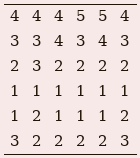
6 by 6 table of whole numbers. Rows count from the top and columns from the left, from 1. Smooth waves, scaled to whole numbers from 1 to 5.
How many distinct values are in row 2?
2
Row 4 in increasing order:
1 1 1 1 1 1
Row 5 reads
1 2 1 1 1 2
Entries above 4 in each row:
2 0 0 0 0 0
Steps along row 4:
same same same same same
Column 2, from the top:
4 3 3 1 2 2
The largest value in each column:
4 4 4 5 5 4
